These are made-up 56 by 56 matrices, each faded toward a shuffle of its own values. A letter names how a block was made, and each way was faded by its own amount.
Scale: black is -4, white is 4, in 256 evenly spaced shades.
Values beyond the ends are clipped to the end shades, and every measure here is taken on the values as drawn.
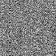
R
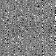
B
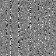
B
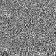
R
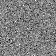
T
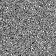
T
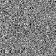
R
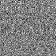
R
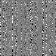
B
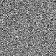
R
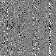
B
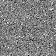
T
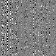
B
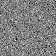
T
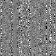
B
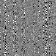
B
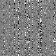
B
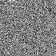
T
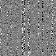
B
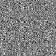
R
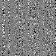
B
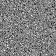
T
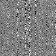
B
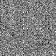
R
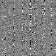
B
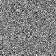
R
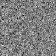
R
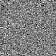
R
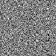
R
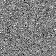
T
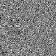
R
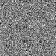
R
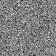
T
